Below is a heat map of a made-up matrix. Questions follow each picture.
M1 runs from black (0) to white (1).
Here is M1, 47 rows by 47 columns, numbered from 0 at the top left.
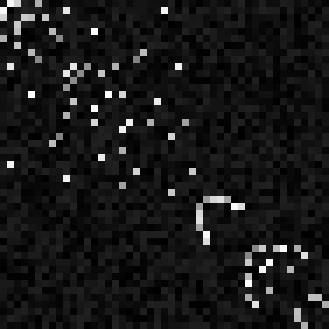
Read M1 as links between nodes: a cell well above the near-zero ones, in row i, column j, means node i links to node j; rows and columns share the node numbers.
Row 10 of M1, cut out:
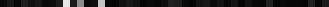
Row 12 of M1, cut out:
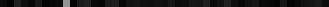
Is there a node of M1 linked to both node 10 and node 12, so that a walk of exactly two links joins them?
yes
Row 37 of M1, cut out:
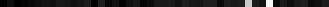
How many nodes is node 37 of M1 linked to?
2
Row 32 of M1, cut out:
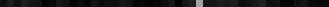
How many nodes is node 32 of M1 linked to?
1
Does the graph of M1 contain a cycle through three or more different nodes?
no
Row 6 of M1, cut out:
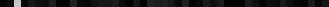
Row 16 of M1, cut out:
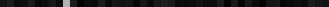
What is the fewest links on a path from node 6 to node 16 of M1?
5
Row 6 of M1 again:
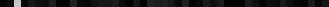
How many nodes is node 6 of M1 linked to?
1
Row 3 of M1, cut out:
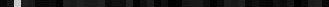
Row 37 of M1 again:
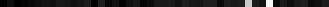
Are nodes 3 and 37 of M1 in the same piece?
no
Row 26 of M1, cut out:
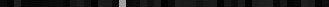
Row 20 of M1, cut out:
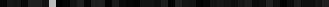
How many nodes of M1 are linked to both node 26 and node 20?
0
